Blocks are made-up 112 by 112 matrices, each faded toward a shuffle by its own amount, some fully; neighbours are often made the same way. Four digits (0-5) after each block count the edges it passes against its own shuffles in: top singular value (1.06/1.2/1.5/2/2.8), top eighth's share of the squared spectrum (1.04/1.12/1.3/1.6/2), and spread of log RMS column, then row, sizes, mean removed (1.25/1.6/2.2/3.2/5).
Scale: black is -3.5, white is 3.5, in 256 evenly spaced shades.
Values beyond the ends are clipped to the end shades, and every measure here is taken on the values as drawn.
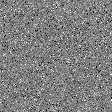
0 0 0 0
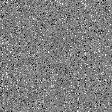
1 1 2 1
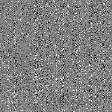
2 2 3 2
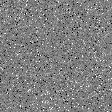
1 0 0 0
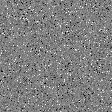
0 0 0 0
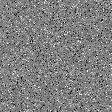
0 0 0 0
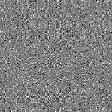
4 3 2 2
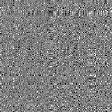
4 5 3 3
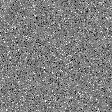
0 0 0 0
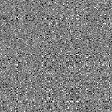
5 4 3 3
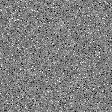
2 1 0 0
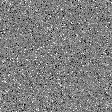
0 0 0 0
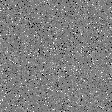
2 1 0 0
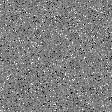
2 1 0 0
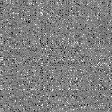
4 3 2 2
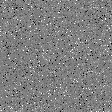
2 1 0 0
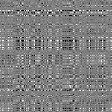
5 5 4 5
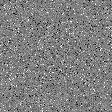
2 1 0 0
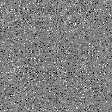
3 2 1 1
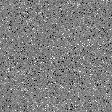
3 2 0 1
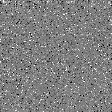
3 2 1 0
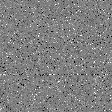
3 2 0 1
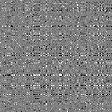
5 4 3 4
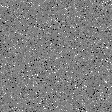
0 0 0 0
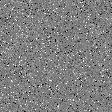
2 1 0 0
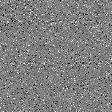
3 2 0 1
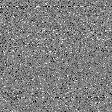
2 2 0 2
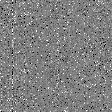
2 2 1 0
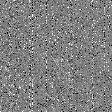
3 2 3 0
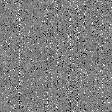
3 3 3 0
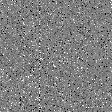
2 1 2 0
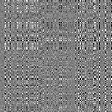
5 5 4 4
